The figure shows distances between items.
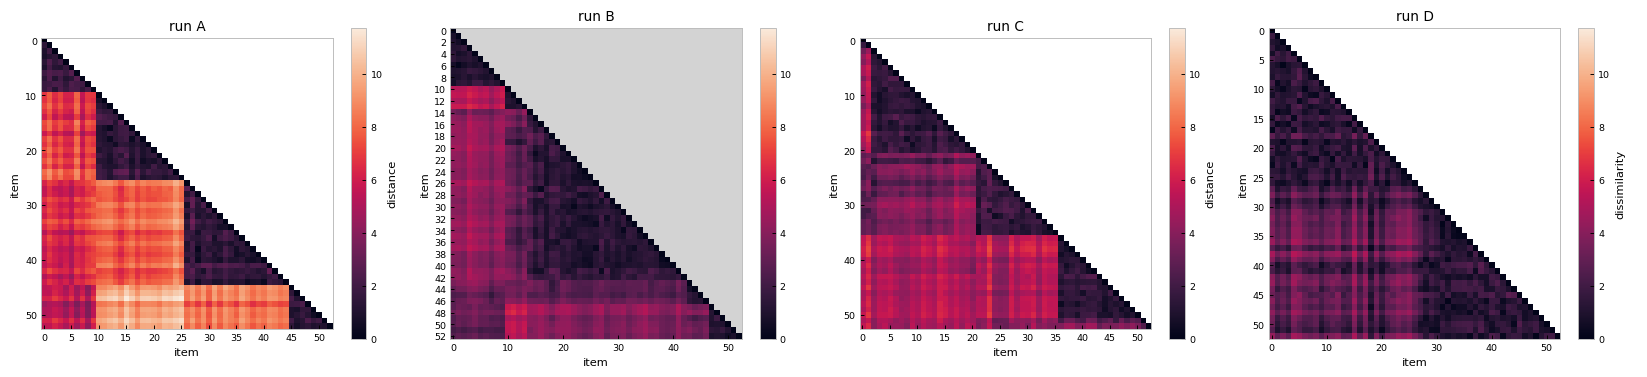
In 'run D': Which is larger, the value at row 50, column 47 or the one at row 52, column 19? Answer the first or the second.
the second
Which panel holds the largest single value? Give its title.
run A
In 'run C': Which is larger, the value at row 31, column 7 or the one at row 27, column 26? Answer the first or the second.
the first
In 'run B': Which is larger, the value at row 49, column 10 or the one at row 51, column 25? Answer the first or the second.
the first
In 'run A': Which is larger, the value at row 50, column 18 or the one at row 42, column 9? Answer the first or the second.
the first
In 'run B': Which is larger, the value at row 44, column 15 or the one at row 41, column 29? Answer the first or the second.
the first
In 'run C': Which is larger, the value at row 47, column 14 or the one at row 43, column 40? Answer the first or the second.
the first
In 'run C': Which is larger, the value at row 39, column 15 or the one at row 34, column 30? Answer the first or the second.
the first
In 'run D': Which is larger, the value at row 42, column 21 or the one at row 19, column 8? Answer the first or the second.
the first
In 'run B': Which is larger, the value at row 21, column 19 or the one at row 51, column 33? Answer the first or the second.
the second
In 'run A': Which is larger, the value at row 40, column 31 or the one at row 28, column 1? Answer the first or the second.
the second
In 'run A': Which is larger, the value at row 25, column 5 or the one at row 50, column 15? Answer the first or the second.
the second
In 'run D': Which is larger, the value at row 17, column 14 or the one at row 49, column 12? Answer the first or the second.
the second
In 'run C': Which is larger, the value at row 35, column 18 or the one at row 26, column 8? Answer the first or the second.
the first
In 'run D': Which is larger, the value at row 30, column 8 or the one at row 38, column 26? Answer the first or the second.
the second
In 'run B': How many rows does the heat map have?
53
